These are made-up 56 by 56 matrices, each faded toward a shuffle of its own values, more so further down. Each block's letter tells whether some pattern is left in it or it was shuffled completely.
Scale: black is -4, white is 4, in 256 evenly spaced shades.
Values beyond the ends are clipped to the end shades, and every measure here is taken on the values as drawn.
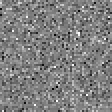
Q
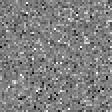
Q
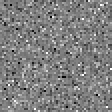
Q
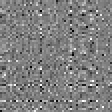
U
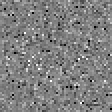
Q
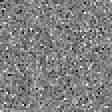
Q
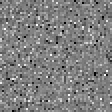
Q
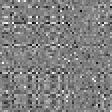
U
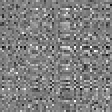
U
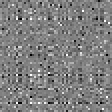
U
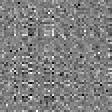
U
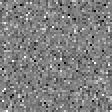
Q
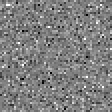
Q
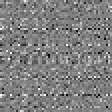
U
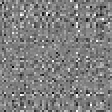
U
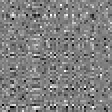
U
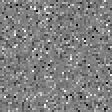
Q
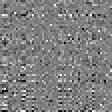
U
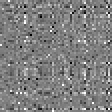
U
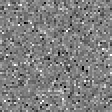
Q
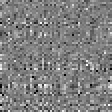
U
